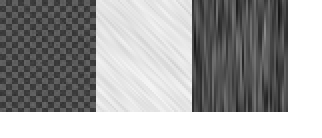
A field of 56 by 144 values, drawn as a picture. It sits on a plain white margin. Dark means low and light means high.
It is made of 1 by 3 panels. Panel 1,1: low, checkered. Panel 1,2: very high, slanting down to the right, faint in contrast. Panel 1,3: low, streaked downward.
